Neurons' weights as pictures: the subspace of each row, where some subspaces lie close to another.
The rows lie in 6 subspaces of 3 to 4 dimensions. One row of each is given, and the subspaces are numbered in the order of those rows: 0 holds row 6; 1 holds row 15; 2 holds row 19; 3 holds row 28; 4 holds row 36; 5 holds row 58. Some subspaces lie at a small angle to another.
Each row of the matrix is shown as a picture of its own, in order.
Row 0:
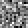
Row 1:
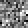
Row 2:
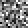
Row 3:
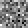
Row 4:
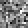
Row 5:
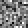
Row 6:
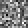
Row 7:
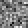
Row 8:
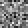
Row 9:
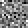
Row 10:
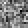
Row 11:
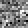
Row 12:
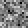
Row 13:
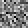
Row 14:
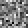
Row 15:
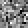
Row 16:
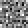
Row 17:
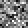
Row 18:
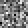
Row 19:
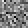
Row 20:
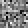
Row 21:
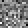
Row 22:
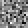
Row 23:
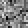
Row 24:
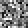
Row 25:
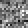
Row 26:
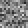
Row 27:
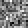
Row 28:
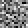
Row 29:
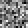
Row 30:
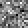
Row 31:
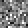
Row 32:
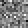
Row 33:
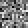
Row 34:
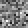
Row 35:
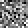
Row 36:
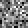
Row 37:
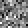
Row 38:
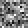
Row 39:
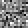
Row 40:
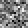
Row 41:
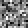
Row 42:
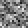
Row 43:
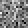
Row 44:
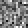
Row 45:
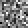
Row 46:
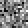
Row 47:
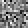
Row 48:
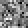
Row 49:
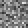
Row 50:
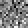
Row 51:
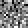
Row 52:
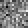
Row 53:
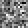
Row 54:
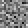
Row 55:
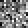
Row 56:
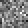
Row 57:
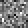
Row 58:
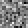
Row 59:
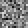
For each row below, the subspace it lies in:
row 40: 2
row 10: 1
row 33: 0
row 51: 4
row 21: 1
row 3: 0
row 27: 3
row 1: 5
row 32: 4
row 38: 3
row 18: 2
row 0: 5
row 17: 2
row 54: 3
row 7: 5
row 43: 4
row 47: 2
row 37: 1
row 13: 2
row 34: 3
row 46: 1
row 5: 5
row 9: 4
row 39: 3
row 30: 0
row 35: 4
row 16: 0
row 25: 5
